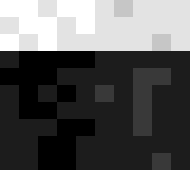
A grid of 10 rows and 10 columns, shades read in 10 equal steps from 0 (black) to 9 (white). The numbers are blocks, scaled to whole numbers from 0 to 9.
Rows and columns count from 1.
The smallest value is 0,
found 17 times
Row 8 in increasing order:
0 0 1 1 1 1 1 1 1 2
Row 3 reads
9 8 9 8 8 8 8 8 7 8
